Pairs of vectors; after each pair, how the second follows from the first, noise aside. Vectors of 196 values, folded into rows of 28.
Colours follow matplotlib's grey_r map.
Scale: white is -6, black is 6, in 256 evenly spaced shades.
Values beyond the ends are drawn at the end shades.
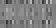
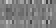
negated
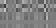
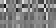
scaled up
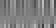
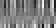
scaled up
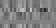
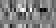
scaled up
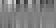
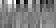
scaled up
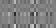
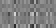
negated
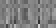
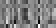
scaled up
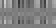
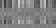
negated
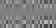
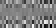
scaled up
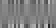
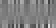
negated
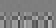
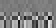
scaled up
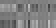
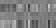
negated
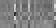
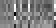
scaled up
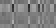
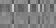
negated
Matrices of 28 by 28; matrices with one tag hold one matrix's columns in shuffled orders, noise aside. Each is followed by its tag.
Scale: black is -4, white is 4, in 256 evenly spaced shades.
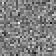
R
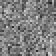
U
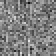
U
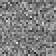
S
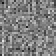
U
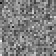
U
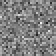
R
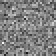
S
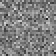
S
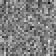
U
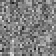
U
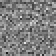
S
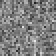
U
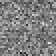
S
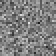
R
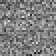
S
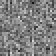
U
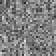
U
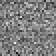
S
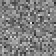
R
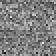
S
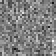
U
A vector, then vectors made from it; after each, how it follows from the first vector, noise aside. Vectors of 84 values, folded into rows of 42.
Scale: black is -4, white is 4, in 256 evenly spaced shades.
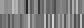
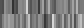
sign-scrambled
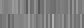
shrunk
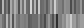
reversed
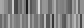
sign-scrambled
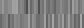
shrunk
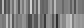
reversed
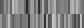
sign-scrambled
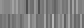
shrunk
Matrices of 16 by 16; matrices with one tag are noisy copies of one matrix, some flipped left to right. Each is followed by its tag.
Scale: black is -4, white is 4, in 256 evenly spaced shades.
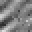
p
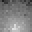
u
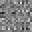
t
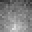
u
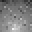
u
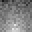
u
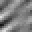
p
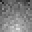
u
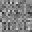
t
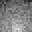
u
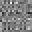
t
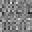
t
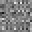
t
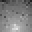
u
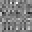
t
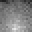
u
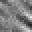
p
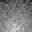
u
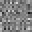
t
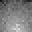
u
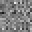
t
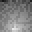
u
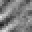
p
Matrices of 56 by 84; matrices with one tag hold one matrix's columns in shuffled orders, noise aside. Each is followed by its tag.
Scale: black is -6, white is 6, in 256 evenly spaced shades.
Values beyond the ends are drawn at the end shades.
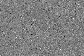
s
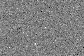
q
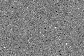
q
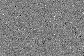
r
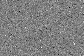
q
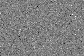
r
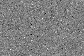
s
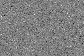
r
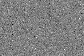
s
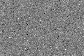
s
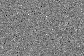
r
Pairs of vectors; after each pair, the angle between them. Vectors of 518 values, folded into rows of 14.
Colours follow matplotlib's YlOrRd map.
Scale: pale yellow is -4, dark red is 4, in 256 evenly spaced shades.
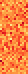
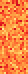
partly opposed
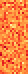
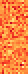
partly aligned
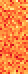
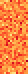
partly aligned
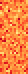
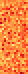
orthogonal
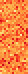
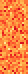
orthogonal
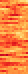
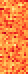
partly opposed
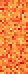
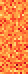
partly aligned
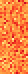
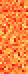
orthogonal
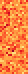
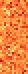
nearly opposite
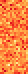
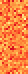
orthogonal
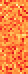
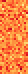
partly aligned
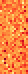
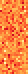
nearly opposite
